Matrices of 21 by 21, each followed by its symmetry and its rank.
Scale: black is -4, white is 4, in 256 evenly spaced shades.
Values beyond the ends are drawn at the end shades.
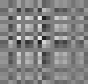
symmetric, rank one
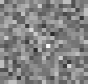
symmetric, full rank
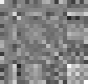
symmetric, rank three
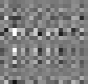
neither, rank two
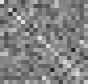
symmetric, full rank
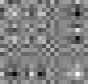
symmetric, rank two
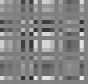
symmetric, rank one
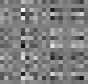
neither, rank two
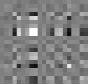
symmetric, rank two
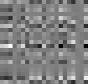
neither, rank two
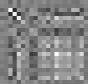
symmetric, rank three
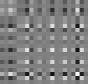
symmetric, rank one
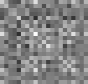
symmetric, rank three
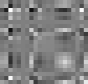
symmetric, rank two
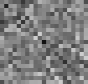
symmetric, full rank
